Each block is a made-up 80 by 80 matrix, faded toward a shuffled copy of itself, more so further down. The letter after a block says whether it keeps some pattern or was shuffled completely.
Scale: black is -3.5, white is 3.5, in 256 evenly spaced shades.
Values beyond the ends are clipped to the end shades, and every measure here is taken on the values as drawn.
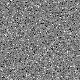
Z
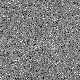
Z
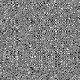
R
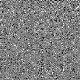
R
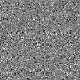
R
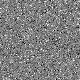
Z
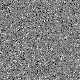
Z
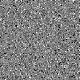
R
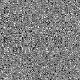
R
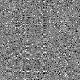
R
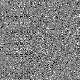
R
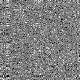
R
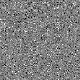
R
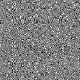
R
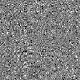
R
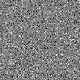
R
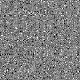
R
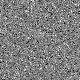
Z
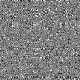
R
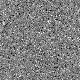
Z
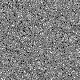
Z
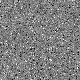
Z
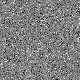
Z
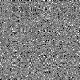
R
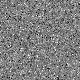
Z
